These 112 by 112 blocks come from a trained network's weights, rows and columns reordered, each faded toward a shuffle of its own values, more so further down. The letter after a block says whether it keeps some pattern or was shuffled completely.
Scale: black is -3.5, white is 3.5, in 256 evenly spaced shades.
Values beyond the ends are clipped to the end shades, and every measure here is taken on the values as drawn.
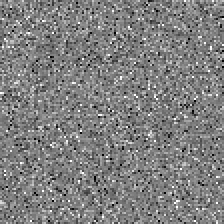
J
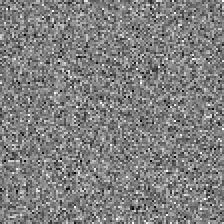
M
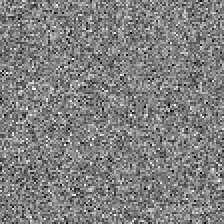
M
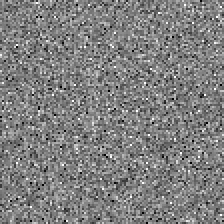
J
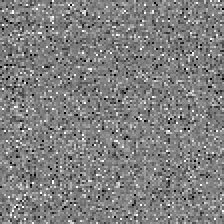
M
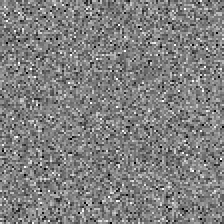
M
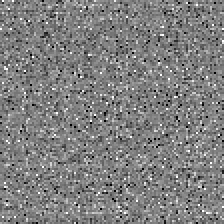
M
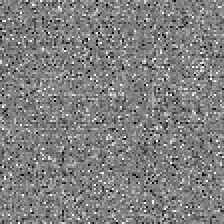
M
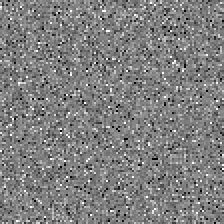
J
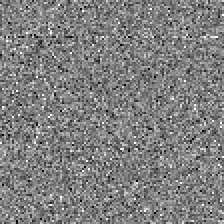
M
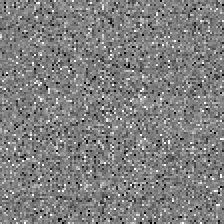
M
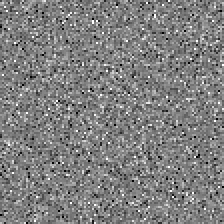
J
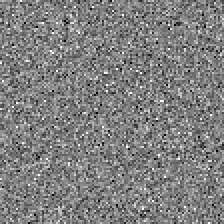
M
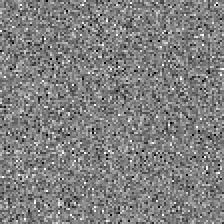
M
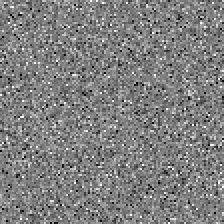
J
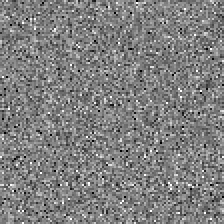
M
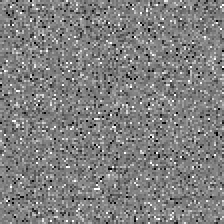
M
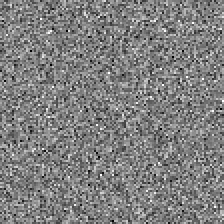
M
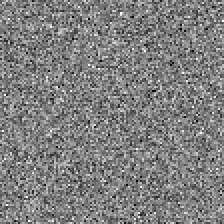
M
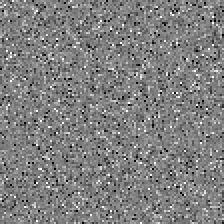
J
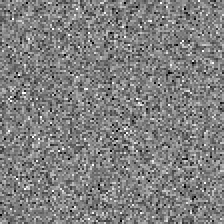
M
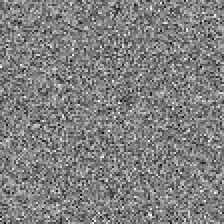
M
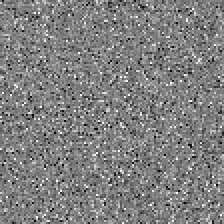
J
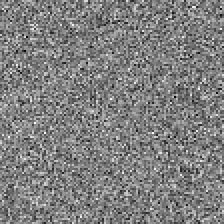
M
